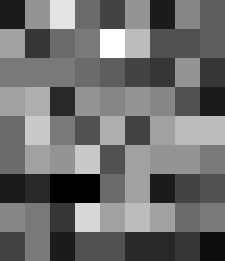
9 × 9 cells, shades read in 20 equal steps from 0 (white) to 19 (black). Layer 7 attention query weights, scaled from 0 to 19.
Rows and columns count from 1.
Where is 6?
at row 4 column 2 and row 5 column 5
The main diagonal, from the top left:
17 15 10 8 6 7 17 11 18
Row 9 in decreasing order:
18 17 16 16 15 14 13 13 10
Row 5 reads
11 4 10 13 6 14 7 5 5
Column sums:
103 86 108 92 85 84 109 96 112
